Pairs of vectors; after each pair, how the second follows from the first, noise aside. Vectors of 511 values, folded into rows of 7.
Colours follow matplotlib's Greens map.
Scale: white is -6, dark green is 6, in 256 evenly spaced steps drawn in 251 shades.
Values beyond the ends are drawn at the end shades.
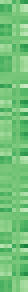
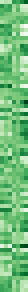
scaled up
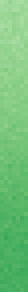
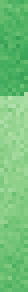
wrapped around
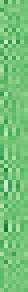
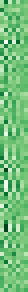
scaled up
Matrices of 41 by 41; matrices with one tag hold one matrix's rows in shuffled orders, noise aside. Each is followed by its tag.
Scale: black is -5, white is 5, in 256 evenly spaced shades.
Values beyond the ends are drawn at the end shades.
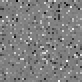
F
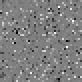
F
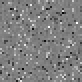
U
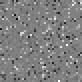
F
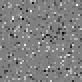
U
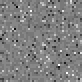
F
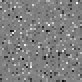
U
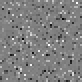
U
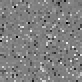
F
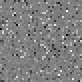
F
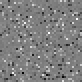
U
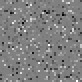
U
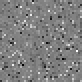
U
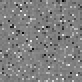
U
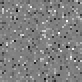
F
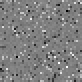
F
